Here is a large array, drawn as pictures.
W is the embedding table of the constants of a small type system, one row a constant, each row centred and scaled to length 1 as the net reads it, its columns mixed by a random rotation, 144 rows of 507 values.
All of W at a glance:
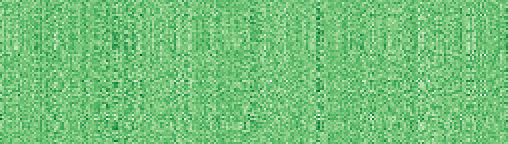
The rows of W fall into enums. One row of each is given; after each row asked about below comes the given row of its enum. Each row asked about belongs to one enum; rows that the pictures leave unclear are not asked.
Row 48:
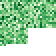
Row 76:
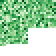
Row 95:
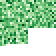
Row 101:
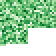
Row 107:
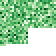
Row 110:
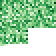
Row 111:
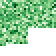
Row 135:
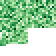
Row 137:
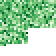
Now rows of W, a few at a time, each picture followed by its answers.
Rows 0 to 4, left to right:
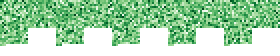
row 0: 76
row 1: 111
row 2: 135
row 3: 101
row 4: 95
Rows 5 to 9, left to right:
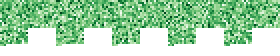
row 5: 137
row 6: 76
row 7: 95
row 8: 48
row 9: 137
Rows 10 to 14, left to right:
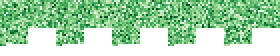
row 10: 111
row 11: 137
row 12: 107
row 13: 48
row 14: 101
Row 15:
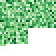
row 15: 95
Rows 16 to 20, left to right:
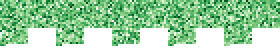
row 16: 135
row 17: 111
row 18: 137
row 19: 135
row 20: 76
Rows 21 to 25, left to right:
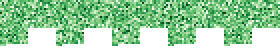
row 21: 107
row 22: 137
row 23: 111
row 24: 48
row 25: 107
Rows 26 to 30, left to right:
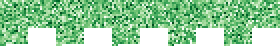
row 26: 111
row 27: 76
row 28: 48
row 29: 137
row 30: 107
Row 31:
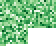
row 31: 101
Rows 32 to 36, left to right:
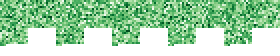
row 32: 135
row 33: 107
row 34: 111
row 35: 48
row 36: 137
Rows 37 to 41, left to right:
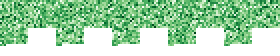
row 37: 48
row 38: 111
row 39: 135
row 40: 107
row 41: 135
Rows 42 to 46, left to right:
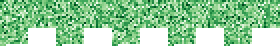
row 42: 76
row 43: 48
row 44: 135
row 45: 48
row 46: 48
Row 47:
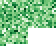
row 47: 111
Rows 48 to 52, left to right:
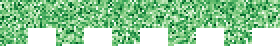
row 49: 111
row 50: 137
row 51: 76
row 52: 137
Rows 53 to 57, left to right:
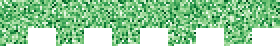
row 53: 111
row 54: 95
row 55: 95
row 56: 137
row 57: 76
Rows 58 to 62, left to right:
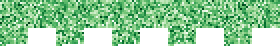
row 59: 137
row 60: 137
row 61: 101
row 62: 48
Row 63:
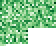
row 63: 110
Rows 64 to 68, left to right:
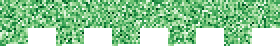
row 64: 135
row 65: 95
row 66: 107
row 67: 101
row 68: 48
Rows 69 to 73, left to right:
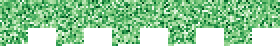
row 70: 135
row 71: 111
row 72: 101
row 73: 76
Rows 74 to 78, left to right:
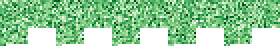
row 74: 111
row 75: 76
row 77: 107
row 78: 48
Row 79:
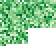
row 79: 137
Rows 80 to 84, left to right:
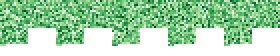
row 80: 101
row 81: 101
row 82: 135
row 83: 48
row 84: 95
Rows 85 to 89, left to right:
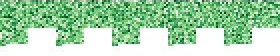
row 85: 135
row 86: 135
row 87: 111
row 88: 95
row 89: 107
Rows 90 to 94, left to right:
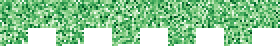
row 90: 137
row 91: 137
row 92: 76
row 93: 48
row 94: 95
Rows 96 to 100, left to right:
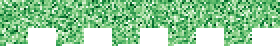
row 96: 111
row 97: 135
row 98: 48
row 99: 76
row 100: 76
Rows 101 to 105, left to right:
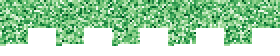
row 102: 111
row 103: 135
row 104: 137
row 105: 101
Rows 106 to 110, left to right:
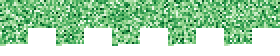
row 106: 101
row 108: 111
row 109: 95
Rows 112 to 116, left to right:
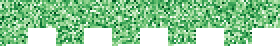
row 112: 48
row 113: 101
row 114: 76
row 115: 110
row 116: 137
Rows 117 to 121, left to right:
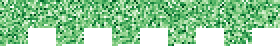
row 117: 107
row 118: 76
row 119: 76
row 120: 111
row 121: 137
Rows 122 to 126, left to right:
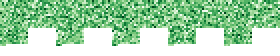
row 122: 107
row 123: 135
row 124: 135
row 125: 101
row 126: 107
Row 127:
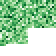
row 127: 135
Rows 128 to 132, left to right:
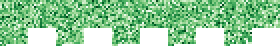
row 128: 48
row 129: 135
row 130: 101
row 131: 111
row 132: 137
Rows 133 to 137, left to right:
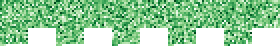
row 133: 110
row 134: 76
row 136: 95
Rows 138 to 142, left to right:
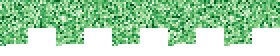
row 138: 48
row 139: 76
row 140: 48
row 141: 135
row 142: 76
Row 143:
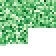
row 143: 101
